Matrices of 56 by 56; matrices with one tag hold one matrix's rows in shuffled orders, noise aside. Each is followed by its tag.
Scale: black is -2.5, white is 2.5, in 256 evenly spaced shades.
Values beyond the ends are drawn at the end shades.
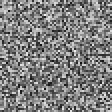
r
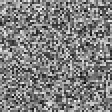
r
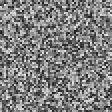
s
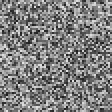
r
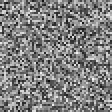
r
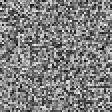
r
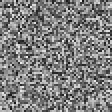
r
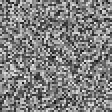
s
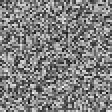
s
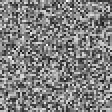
r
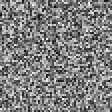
s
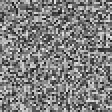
r
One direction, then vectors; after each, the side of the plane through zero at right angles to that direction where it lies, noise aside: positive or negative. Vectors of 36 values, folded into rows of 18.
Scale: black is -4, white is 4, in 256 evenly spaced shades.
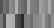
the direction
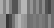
negative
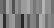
positive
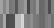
negative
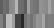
positive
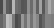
positive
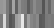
negative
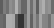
positive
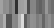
negative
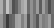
negative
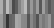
negative
